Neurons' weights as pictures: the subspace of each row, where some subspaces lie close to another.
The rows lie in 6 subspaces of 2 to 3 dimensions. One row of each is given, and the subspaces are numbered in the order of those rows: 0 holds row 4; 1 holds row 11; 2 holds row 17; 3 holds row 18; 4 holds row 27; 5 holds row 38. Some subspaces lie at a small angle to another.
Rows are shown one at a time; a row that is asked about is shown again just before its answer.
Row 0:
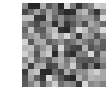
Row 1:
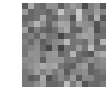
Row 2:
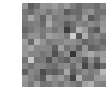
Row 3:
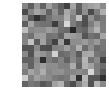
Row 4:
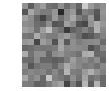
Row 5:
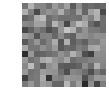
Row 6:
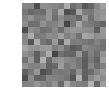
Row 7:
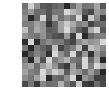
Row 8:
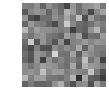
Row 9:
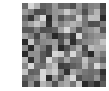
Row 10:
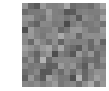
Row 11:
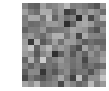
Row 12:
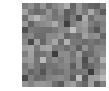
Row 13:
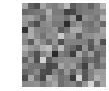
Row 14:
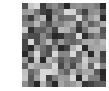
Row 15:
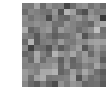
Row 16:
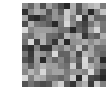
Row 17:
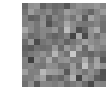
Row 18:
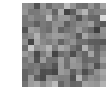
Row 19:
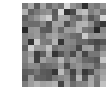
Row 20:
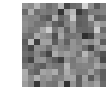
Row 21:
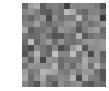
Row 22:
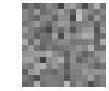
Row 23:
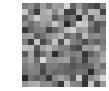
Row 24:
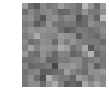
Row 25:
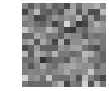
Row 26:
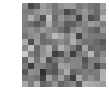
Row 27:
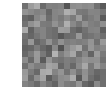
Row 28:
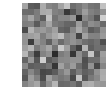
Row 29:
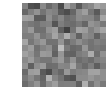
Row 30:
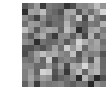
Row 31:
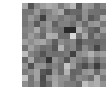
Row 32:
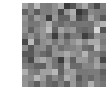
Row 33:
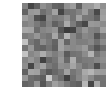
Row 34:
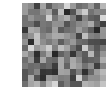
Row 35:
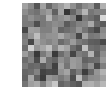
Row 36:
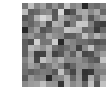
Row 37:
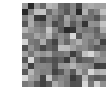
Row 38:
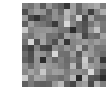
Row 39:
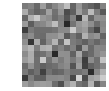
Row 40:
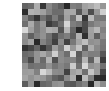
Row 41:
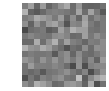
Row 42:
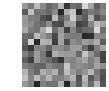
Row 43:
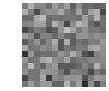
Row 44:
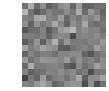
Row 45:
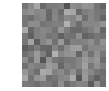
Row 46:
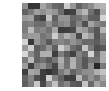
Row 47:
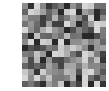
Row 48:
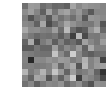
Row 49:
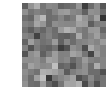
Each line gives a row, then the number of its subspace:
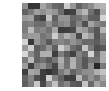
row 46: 0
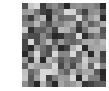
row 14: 0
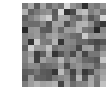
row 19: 3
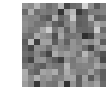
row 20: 0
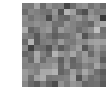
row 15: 3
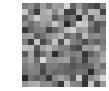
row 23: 1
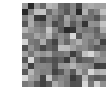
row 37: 2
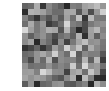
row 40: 2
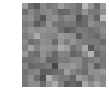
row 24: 3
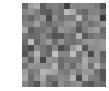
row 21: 0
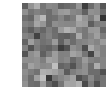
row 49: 3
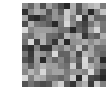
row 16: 5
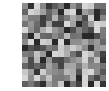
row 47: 4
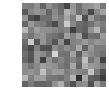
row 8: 5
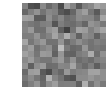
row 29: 4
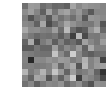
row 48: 2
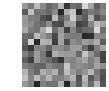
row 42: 0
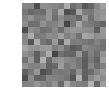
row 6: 4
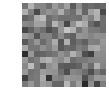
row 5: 1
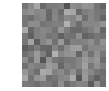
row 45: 4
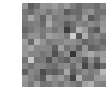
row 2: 2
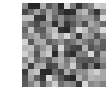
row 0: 4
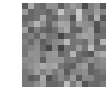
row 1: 4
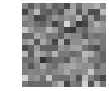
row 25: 1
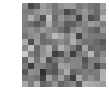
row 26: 1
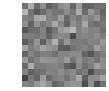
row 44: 2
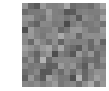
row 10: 4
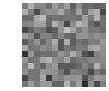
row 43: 1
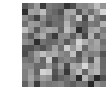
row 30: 2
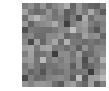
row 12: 5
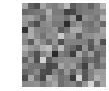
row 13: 4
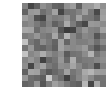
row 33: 0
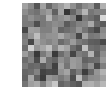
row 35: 3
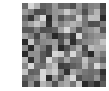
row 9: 1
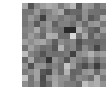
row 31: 2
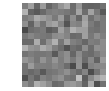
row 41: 2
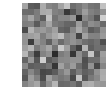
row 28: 0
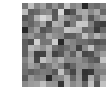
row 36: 3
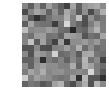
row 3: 5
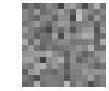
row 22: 0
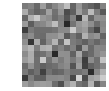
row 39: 5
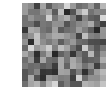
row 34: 3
